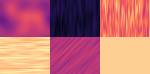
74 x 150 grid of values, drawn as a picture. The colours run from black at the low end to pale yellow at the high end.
The table splits into 2 rows of 3 panels. Panel 1,1: middling, smooth. Panel 1,2: very low, streaked downward, faint in contrast. Panel 1,3: high, streaked downward. Panel 2,1: very high, streaked across, faint in contrast. Panel 2,2: middling, slanting up to the right, faint in contrast. Panel 2,3: very high, flat.
